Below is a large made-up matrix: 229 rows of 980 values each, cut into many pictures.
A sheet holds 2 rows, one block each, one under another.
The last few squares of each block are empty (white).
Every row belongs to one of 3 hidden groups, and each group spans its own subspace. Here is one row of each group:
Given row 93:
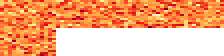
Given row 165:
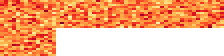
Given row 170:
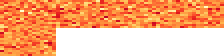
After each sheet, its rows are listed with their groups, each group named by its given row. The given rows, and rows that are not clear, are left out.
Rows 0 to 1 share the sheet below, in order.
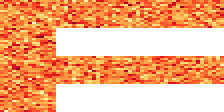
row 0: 165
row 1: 165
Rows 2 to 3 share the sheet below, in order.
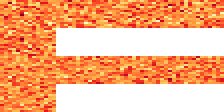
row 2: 93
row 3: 170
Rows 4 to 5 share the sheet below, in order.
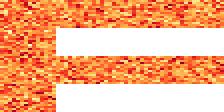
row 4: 93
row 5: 165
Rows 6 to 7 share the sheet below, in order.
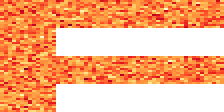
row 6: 93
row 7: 93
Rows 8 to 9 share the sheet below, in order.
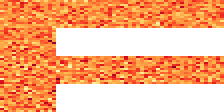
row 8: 165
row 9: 170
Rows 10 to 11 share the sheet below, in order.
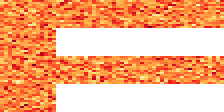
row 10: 93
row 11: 165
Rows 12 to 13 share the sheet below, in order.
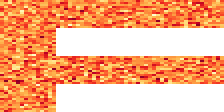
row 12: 93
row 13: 165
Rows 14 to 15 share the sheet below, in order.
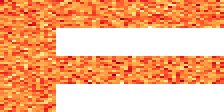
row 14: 93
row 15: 170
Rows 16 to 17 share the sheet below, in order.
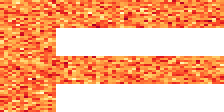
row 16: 170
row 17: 165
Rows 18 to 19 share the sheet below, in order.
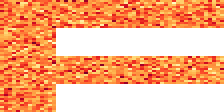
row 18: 165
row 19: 170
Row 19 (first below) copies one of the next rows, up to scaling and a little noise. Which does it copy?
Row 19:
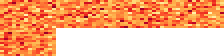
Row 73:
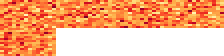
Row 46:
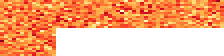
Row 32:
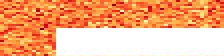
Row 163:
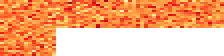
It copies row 73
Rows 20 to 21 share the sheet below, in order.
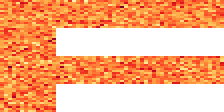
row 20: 165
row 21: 170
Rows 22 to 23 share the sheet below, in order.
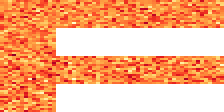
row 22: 170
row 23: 165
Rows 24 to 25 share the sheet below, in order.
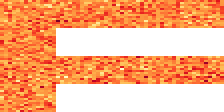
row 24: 170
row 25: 170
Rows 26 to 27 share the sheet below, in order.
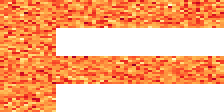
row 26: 93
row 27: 165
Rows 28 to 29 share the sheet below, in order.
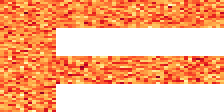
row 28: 93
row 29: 93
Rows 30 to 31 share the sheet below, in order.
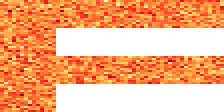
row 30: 170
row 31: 93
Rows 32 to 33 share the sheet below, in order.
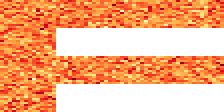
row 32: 170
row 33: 165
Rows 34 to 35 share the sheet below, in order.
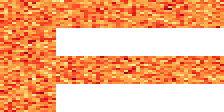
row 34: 93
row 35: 165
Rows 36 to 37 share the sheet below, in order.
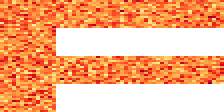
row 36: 170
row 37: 165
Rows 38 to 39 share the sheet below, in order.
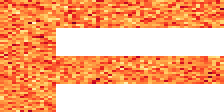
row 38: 165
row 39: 170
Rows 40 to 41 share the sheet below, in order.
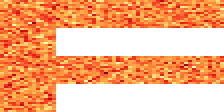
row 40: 165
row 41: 170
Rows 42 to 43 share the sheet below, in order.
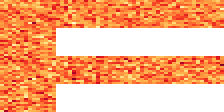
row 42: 165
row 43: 165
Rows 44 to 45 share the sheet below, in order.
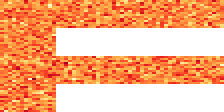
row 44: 170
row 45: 165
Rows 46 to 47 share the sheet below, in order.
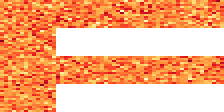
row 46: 170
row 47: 170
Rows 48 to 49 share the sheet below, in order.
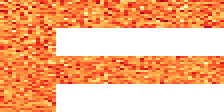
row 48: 93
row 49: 170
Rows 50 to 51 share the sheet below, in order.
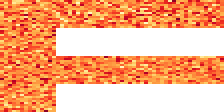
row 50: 170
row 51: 170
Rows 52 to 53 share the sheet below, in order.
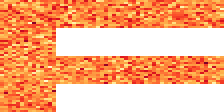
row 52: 165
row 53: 170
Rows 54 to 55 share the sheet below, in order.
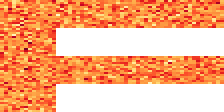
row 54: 170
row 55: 93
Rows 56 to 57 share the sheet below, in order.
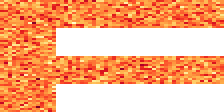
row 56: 165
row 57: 170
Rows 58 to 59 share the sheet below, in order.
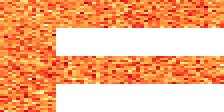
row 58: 170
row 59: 165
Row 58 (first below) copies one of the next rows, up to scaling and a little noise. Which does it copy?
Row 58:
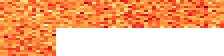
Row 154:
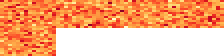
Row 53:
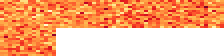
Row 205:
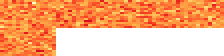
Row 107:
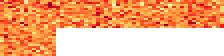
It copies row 53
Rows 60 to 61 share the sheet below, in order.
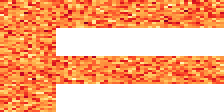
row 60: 93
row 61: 165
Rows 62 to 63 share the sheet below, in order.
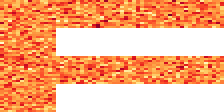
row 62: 170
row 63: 170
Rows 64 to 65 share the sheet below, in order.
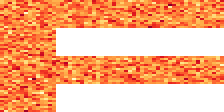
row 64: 93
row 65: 165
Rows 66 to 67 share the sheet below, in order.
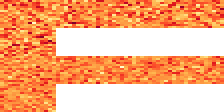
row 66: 165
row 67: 170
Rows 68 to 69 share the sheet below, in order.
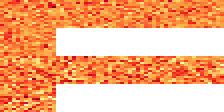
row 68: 170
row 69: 165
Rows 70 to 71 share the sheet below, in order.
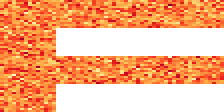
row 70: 93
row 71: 170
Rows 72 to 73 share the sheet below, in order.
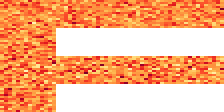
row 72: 165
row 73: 170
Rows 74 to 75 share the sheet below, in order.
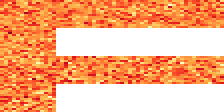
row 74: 93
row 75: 165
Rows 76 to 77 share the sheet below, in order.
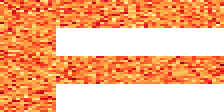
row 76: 170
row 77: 165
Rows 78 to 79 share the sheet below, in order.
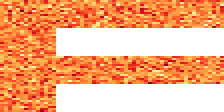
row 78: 170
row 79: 93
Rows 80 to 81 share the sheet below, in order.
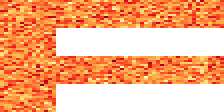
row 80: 170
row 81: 170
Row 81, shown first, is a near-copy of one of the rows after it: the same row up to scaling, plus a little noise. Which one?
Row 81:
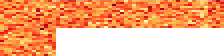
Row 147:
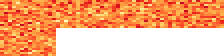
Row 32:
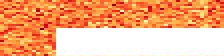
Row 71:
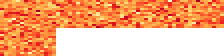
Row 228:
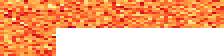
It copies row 32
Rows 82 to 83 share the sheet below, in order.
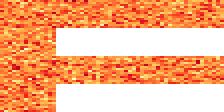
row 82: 165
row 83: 165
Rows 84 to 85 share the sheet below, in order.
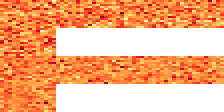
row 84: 170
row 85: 170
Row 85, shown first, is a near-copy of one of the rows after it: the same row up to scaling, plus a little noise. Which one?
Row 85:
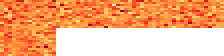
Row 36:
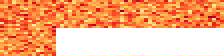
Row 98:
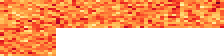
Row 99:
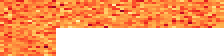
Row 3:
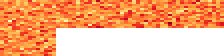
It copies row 99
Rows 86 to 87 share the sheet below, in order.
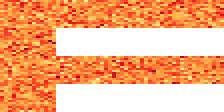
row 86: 165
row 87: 170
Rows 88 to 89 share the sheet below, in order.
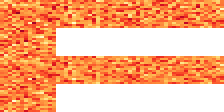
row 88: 165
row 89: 165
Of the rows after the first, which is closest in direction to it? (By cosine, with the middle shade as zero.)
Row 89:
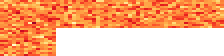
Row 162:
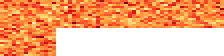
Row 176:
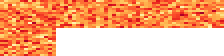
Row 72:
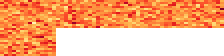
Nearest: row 176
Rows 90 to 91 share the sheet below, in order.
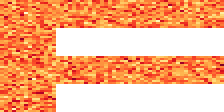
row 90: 93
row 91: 165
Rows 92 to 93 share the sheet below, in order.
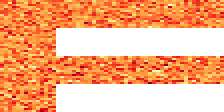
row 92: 93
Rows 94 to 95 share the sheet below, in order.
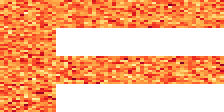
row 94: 93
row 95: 165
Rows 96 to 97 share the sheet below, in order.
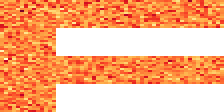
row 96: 170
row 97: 93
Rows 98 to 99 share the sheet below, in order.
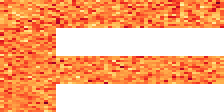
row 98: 170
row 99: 170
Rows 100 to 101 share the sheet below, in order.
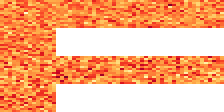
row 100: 93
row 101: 170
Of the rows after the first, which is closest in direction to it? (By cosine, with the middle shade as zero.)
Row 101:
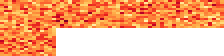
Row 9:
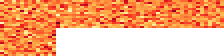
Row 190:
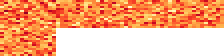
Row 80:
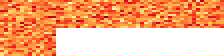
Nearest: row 190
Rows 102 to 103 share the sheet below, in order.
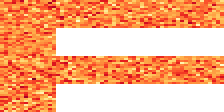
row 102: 170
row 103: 165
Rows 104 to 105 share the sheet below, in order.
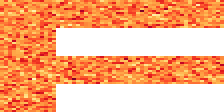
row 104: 93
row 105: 165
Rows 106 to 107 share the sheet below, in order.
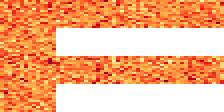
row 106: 170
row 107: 170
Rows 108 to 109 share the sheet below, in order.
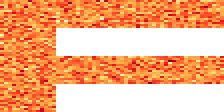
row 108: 170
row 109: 93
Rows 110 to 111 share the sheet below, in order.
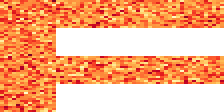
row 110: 170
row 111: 93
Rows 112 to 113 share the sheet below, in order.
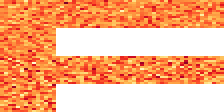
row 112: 170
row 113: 93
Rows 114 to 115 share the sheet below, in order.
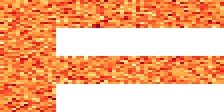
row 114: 170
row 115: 165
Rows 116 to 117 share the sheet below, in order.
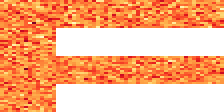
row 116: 165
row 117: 93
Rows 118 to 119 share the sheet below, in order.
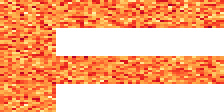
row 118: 93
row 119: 165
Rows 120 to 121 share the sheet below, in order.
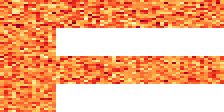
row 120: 165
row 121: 170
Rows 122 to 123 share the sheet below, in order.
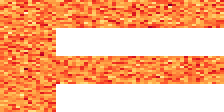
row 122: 93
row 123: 93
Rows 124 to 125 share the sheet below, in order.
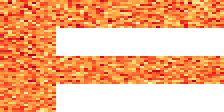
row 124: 93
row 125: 93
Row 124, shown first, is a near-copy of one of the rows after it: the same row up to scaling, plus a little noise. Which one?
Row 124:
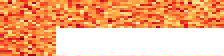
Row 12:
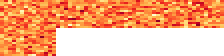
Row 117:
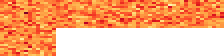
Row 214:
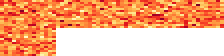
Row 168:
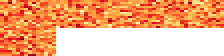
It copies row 168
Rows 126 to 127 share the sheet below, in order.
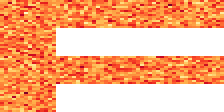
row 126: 93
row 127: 93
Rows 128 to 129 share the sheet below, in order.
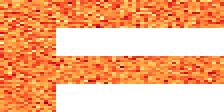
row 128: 170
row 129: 170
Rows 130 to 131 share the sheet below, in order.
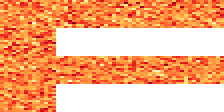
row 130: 165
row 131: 93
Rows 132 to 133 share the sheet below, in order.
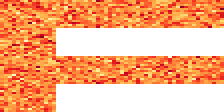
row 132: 165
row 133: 170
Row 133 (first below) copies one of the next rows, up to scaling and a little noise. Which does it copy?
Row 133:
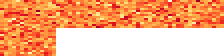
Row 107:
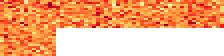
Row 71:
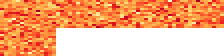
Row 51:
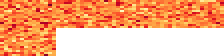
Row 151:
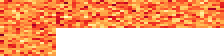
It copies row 71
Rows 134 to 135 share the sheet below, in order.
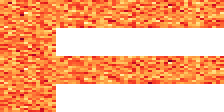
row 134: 93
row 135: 93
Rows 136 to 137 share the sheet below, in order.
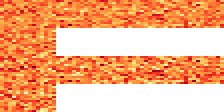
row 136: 93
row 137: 93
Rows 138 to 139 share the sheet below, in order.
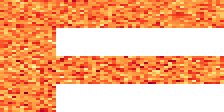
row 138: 165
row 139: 93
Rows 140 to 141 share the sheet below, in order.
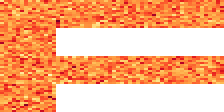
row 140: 170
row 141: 165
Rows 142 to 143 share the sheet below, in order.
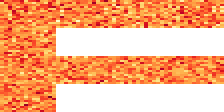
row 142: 170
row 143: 165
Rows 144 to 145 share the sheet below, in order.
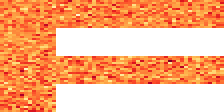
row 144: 170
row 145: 93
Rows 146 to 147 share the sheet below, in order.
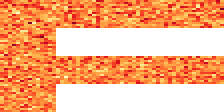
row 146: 165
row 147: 170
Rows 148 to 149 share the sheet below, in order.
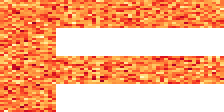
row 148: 165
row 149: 165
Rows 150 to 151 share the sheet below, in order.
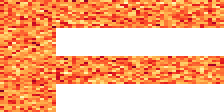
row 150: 165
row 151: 170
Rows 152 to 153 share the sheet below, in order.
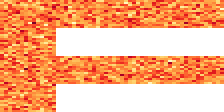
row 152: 165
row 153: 93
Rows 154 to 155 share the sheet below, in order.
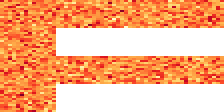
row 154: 170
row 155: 93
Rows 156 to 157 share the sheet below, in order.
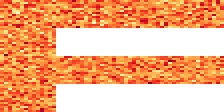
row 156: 165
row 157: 93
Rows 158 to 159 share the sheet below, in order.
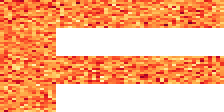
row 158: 170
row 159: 165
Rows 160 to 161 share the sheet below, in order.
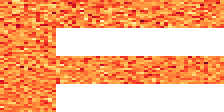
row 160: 165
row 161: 170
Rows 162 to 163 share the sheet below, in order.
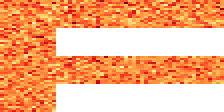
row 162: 165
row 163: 170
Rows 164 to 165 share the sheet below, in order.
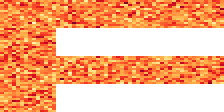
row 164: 165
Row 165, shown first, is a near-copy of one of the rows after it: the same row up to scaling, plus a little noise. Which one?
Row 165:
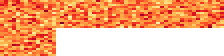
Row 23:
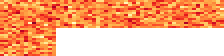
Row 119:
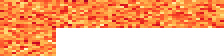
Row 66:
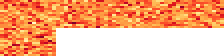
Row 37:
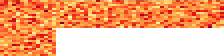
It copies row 37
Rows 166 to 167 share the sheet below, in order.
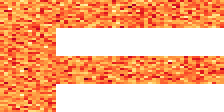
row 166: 170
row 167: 93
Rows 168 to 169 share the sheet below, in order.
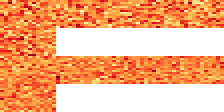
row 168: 93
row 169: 170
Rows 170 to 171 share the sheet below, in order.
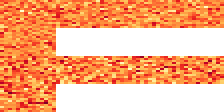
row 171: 170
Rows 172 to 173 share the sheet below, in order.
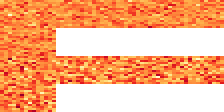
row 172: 93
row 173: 93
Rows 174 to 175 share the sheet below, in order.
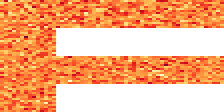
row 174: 93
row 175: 93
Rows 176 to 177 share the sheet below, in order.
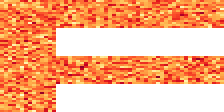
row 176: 165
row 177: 93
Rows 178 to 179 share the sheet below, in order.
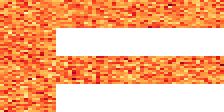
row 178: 93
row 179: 165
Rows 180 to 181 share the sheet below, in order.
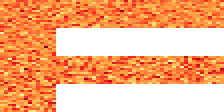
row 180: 170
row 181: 93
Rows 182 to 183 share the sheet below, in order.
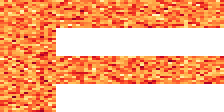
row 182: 93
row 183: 93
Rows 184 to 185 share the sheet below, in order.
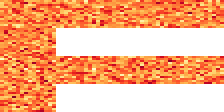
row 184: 165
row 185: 93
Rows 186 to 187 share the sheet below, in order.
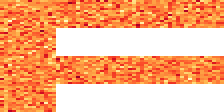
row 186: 170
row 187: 170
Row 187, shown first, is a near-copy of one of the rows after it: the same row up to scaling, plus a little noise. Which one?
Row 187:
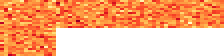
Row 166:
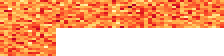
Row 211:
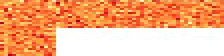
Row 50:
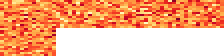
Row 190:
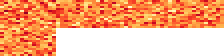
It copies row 211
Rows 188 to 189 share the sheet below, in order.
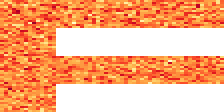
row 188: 165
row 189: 93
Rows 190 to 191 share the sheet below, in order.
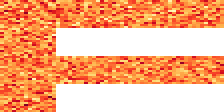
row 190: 170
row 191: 165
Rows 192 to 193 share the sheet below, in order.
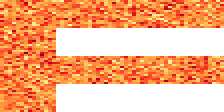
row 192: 93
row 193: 170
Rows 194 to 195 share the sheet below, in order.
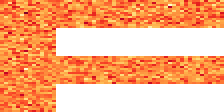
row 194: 93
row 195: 93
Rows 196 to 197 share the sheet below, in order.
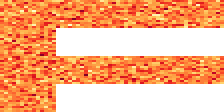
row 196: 93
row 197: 165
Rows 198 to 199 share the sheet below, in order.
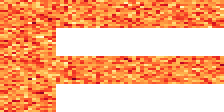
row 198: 165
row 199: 165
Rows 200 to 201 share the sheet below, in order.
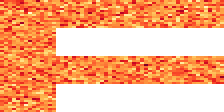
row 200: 170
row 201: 165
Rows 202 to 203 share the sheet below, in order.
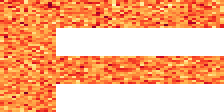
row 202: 170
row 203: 93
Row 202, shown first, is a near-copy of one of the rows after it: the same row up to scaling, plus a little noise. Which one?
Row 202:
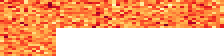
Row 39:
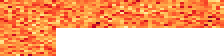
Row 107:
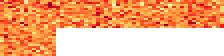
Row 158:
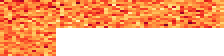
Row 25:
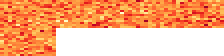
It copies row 107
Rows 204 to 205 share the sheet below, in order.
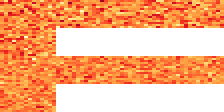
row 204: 93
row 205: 170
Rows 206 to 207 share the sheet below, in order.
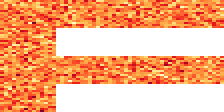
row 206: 165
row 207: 93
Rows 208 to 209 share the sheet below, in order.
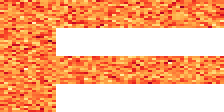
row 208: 165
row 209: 93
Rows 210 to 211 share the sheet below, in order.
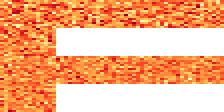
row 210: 165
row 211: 170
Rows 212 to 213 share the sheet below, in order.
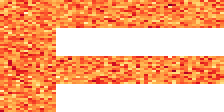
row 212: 93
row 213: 170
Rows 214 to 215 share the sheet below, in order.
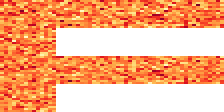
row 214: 93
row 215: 93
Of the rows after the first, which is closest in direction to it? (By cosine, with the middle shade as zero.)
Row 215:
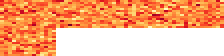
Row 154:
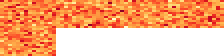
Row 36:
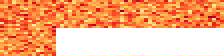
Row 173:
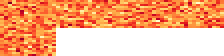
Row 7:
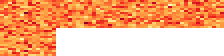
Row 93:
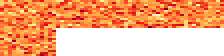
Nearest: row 173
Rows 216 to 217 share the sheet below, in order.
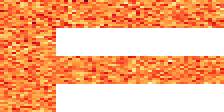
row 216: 165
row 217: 93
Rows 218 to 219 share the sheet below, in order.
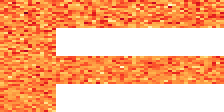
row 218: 93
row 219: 170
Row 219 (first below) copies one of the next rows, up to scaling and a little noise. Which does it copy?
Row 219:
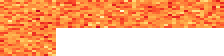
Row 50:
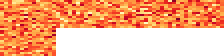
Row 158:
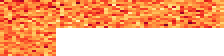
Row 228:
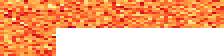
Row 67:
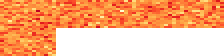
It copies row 67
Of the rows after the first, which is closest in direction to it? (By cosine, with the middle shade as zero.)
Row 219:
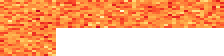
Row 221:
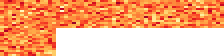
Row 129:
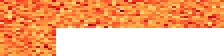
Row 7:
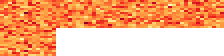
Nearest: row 221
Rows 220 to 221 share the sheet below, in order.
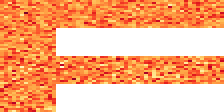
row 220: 93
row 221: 170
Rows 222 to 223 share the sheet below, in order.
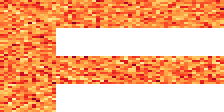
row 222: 165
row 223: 165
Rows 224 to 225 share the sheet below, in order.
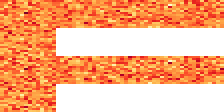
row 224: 93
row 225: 93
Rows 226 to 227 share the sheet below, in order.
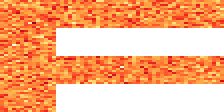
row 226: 165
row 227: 170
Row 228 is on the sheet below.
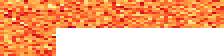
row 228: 170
